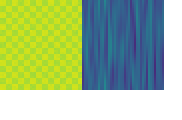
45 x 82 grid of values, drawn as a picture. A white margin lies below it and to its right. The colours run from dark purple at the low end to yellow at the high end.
The table splits into one row of 2 panels. Panel 1,1: very high, checkered, faint in contrast. Panel 1,2: low, streaked downward.
